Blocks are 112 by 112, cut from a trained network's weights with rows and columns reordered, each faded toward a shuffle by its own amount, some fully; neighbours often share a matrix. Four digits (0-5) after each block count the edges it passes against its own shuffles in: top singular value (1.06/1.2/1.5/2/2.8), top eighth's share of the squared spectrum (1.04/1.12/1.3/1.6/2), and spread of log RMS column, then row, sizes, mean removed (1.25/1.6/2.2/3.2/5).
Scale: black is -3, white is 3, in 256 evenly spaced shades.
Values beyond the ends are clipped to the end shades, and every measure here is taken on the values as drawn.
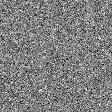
1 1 0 0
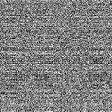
4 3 1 2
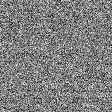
2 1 0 0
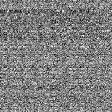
4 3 1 2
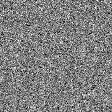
2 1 0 0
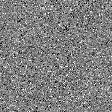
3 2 0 2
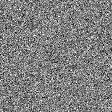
1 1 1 0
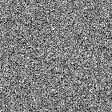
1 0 0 0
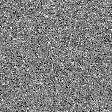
2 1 0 1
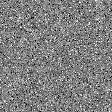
2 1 0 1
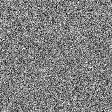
1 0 0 0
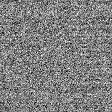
2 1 0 0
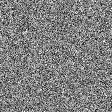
0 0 0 0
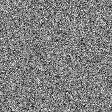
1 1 0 0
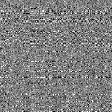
4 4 1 4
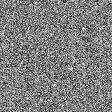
2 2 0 1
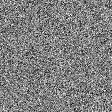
0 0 0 0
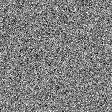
0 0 0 0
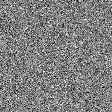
0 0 0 0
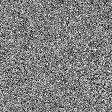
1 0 0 0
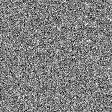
0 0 0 0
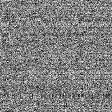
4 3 0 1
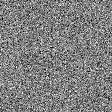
1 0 0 0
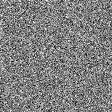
1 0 0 0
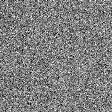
2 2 0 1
